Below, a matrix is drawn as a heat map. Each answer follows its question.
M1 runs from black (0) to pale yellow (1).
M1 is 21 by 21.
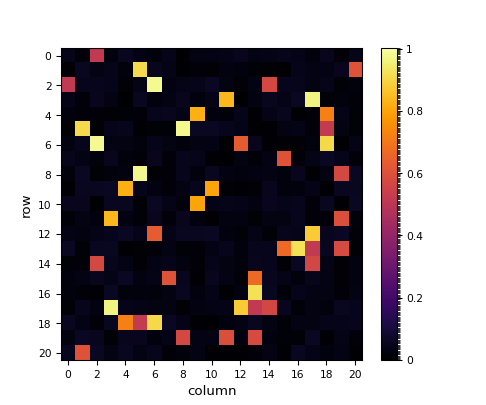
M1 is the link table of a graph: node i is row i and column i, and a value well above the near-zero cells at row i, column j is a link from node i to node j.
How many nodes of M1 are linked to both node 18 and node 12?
1
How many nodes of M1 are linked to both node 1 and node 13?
0
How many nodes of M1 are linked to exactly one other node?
5
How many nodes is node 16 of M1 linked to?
1
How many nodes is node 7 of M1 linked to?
1
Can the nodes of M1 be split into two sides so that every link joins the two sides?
no
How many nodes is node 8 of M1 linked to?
2
